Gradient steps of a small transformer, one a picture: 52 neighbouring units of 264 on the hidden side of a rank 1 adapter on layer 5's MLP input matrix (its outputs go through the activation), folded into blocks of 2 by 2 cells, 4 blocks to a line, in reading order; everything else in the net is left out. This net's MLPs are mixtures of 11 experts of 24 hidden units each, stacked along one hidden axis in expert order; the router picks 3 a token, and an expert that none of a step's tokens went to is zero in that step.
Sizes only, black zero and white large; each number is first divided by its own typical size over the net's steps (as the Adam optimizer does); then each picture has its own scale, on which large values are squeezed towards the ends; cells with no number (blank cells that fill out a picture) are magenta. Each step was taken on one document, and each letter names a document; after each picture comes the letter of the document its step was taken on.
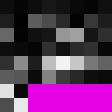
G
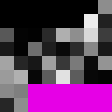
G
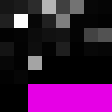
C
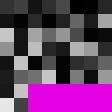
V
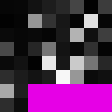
G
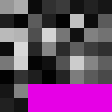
V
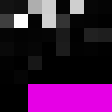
C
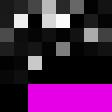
C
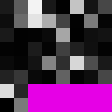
G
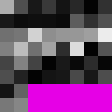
V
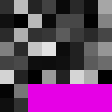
V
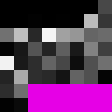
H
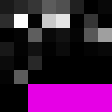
C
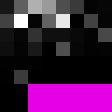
C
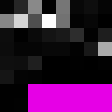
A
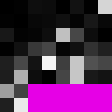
G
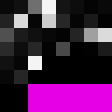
C
